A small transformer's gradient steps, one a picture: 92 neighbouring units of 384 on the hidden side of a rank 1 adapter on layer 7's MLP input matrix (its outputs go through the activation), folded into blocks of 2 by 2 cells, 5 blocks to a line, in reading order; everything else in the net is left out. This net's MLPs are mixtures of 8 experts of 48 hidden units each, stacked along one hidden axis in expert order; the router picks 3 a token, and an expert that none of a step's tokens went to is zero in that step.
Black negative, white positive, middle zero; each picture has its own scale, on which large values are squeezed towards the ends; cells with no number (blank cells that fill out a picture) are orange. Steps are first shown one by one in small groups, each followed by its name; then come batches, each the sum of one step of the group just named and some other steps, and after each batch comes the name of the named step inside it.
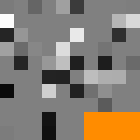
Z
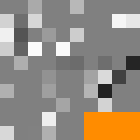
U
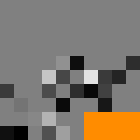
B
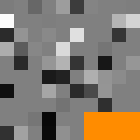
Z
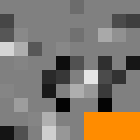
B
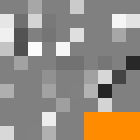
U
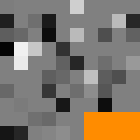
B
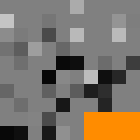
B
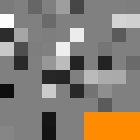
Z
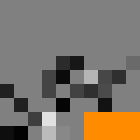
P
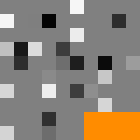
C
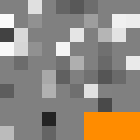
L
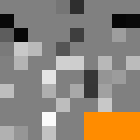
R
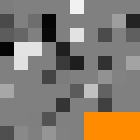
C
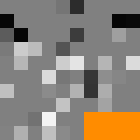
R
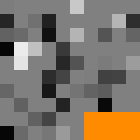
P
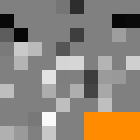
R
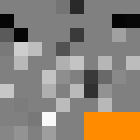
R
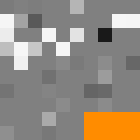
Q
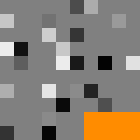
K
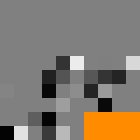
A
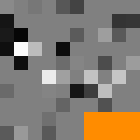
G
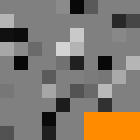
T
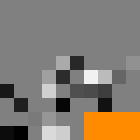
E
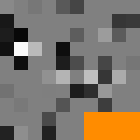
G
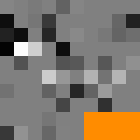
G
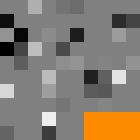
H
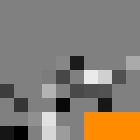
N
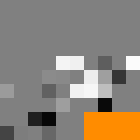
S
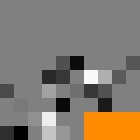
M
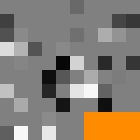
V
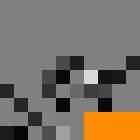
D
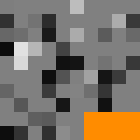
D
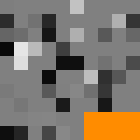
M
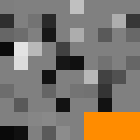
N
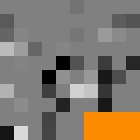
V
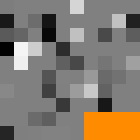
S
